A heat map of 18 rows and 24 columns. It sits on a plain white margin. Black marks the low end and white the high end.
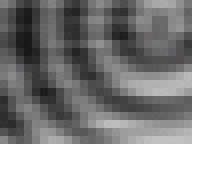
Overall the values sit about 40% of the way up the scale. No single row or column stands out from its neighbours. Neither half mirrors the other. Values rise toward the bottom right. Concentric rings centre on the top right.
